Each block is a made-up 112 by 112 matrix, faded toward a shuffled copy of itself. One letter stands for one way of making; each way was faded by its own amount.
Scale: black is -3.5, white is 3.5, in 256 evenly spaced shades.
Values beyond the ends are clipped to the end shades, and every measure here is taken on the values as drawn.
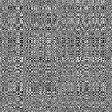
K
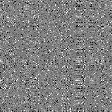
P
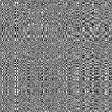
K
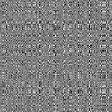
K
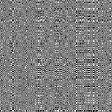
K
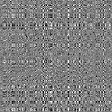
K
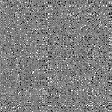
P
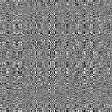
K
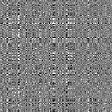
K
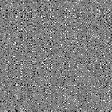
P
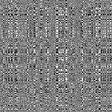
K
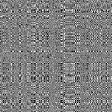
K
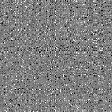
P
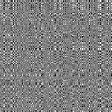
K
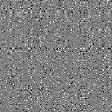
P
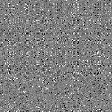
P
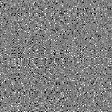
P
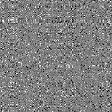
P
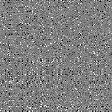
P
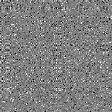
P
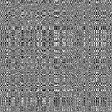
K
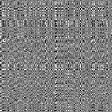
K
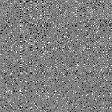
P
